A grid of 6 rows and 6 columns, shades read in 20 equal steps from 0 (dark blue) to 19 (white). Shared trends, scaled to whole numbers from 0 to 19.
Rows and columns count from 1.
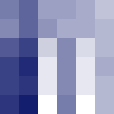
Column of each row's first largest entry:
6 6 5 3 3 3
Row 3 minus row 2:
-4 -3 5 -3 4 0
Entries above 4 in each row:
6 6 5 4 4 4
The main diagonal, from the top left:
8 6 15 9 17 13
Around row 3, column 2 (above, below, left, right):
6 1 5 15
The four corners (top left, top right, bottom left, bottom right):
8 14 2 13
